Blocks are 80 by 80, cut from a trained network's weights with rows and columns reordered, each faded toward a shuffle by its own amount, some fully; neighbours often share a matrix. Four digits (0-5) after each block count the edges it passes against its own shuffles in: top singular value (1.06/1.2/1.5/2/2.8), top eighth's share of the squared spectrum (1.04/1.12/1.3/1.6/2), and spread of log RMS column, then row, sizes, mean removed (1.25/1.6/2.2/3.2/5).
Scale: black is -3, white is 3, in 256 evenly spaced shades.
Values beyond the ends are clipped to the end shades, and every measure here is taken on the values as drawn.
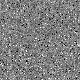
1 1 0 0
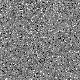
1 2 1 1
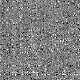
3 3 1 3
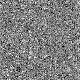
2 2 0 1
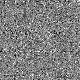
2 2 0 2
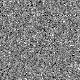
2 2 0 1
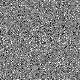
2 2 1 1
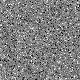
0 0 0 0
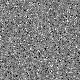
0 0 0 0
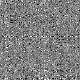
3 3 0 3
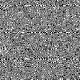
4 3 0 3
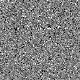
3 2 1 1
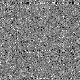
2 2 1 2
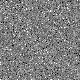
0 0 0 0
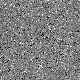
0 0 0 0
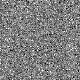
2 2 0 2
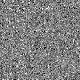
2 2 0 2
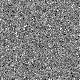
1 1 0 0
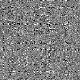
3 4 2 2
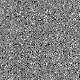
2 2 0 2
